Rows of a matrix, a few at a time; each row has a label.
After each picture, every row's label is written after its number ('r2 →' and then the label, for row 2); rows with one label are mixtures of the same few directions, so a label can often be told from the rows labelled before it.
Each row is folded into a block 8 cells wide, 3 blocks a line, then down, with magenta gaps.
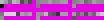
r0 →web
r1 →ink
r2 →web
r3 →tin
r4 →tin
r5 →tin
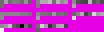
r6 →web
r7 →tin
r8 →tin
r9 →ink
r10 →tin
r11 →web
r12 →tin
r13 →web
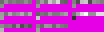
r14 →web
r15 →tin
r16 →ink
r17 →web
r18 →web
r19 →ink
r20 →tin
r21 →ink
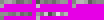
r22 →tin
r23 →web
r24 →tin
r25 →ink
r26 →web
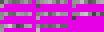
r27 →web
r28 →ink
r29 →tin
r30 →ink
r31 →web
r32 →ink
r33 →tin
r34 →ink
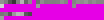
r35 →ink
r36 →web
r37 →tin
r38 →tin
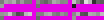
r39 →tin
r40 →tin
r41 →web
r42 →tin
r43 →ink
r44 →ink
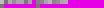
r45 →web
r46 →ink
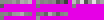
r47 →tin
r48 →ink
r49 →web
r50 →tin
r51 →web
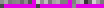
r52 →web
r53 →web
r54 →web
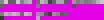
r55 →ink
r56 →web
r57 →tin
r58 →ink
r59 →ink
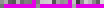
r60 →ink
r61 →tin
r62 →web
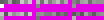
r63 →web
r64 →web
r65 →ink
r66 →web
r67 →ink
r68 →web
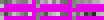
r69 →web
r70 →tin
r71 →ink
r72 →web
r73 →tin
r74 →tin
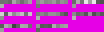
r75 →web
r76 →ink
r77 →tin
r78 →web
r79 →tin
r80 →tin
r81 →web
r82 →tin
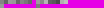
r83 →ink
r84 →tin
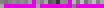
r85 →web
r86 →tin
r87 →web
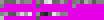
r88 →tin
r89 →ink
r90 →web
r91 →ink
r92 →tin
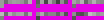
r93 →web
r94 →web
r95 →web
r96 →web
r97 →web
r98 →tin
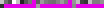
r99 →web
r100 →web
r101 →ink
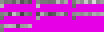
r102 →tin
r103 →ink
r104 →tin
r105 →web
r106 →web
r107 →tin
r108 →tin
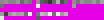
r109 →ink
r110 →ink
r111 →web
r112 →web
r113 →tin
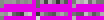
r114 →tin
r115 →web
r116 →tin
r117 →tin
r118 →web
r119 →web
